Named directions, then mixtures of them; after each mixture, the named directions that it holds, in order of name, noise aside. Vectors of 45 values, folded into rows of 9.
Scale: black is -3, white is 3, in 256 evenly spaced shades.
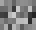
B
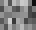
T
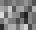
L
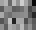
T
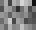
T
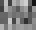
T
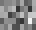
B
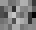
B, T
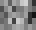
B, T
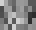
B, T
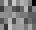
T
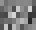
B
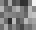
T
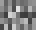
B, L, T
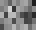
B, L, T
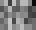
T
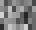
L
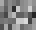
B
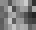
B, L, T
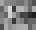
B, L, T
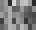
L, T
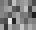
T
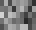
L, T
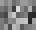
B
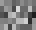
B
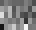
L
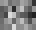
B, L, T
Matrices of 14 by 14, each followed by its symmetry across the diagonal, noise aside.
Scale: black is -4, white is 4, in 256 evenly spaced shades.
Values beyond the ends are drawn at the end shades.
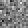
antisymmetric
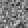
neither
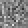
neither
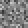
antisymmetric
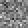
neither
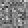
neither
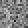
neither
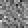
antisymmetric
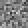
antisymmetric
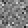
antisymmetric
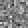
neither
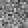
antisymmetric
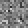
antisymmetric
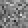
antisymmetric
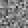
antisymmetric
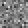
antisymmetric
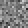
antisymmetric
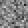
neither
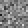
neither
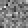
antisymmetric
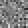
antisymmetric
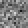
neither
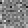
neither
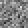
neither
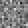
neither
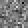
neither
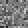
neither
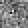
antisymmetric
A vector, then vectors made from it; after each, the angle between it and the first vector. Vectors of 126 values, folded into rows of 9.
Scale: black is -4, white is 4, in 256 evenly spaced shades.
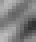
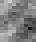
nearly parallel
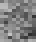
partly aligned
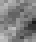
nearly parallel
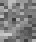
partly aligned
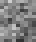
partly aligned
